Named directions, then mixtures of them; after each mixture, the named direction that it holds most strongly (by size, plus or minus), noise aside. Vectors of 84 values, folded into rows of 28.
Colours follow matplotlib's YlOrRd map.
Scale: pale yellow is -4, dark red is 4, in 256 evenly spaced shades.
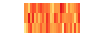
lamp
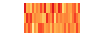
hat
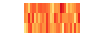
lamp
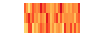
lamp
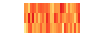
lamp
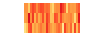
lamp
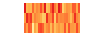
hat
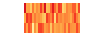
hat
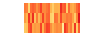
lamp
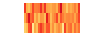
lamp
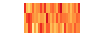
hat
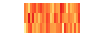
lamp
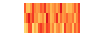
lamp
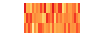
hat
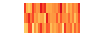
lamp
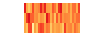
hat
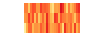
lamp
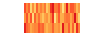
lamp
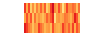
hat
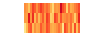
lamp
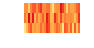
lamp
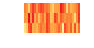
lamp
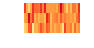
lamp
